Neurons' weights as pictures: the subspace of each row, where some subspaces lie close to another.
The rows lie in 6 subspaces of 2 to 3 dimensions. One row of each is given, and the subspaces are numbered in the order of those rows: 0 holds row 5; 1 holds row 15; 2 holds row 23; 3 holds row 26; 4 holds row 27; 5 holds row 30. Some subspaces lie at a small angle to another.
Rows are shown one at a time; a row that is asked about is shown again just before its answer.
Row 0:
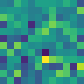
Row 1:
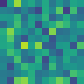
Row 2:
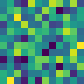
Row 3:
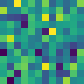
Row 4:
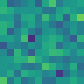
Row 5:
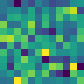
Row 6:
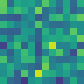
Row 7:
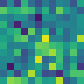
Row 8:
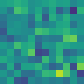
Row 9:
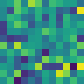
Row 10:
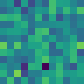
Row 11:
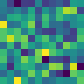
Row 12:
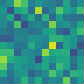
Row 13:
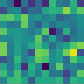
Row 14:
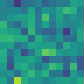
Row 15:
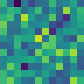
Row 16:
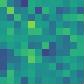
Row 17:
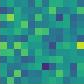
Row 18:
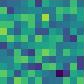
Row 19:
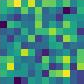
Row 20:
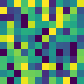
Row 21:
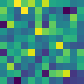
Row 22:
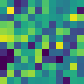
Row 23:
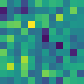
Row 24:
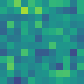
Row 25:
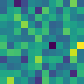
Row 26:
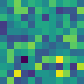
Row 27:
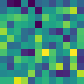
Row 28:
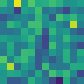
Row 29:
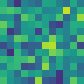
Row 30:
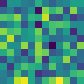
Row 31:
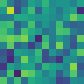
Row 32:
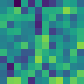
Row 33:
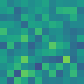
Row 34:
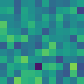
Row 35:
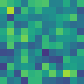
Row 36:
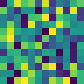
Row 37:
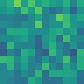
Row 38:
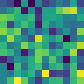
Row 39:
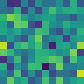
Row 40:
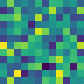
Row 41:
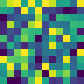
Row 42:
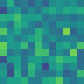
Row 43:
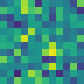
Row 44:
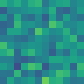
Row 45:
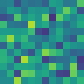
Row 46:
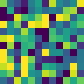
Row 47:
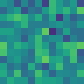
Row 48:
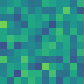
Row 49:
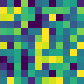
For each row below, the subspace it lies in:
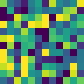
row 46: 2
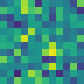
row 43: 2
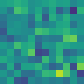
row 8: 5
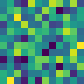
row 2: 3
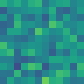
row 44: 1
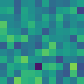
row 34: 4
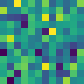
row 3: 1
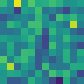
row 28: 2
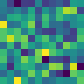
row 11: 0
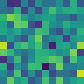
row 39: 4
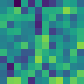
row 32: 2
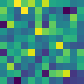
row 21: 2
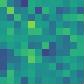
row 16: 3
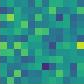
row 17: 5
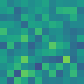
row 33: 3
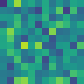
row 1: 1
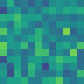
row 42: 5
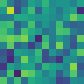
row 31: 3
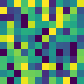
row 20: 1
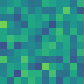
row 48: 4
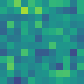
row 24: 4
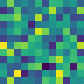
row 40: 5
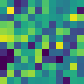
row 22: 3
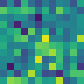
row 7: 2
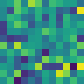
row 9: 4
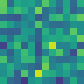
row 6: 5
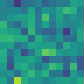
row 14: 0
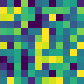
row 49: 2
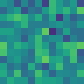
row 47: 5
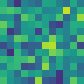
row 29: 1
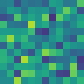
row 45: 2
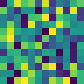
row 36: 1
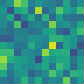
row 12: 3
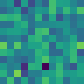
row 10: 5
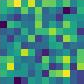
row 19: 0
